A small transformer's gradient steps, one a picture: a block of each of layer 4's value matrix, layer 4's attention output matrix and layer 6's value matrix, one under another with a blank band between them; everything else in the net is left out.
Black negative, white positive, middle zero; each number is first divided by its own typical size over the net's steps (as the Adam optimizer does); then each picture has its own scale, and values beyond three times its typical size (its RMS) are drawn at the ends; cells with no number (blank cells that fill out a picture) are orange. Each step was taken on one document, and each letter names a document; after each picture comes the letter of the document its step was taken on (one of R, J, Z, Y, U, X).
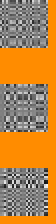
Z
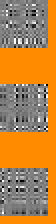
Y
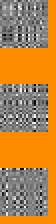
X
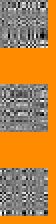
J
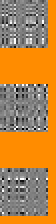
Y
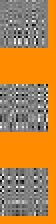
Y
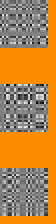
Z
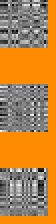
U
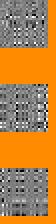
Y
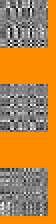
J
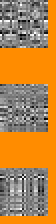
U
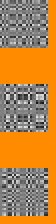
Z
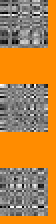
U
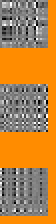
X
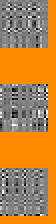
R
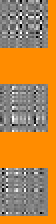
R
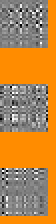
R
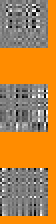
Y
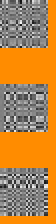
Z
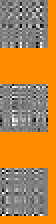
R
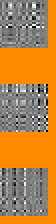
X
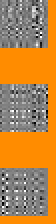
R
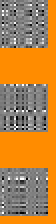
Y
